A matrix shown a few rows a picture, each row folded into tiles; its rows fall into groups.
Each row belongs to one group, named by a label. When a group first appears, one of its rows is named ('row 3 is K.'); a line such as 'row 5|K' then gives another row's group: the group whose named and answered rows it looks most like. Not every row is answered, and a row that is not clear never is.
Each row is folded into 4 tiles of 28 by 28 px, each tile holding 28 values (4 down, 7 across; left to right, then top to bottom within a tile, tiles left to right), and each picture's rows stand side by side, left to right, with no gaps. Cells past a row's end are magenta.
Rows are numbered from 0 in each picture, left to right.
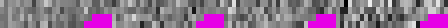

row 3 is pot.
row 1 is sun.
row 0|sun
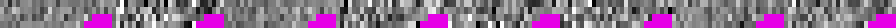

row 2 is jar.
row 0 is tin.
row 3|pot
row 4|sun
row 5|tin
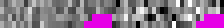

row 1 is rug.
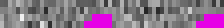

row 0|sun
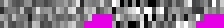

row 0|jar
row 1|tin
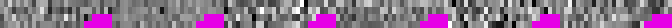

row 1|rug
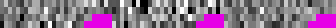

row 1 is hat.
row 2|jar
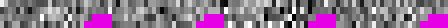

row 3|jar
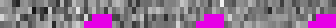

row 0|tin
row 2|tin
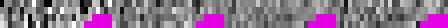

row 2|pot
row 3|pot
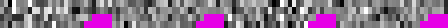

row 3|rug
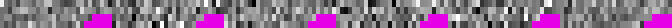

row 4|hat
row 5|pot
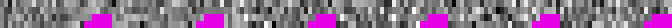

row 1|sun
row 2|sun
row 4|rug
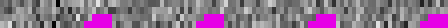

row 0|hat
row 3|sun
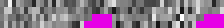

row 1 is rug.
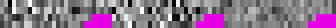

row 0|tin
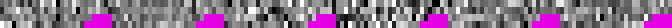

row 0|hat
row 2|rug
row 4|sun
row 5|tin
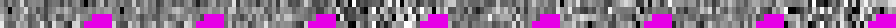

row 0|sun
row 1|sun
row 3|jar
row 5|sun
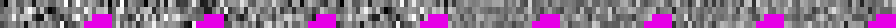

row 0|rug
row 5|jar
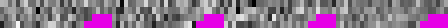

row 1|pot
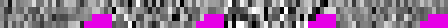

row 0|pot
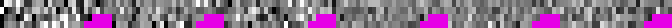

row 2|rug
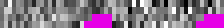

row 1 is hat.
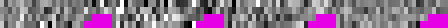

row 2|pot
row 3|hat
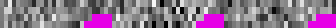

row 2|rug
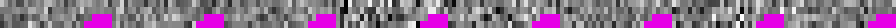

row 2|rug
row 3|pot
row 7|sun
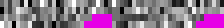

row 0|hat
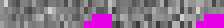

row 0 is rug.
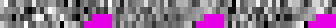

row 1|pot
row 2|pot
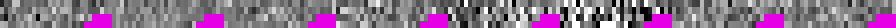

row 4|jar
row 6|hat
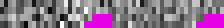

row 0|rug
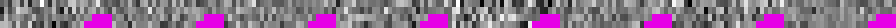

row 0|hat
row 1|jar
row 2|tin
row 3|sun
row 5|pot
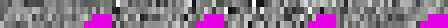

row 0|tin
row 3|pot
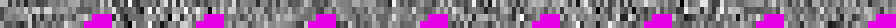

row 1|jar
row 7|jar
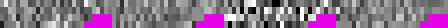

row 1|pot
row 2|hat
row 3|jar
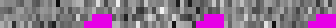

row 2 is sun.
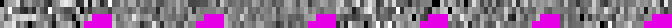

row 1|sun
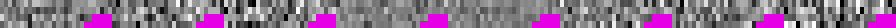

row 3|sun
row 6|pot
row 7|hat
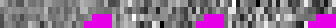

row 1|sun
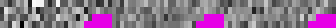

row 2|hat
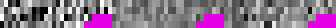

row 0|tin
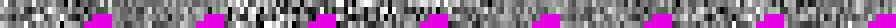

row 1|jar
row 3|tin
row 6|rug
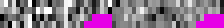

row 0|tin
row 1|rug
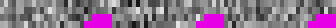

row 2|tin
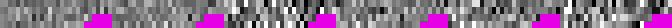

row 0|tin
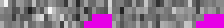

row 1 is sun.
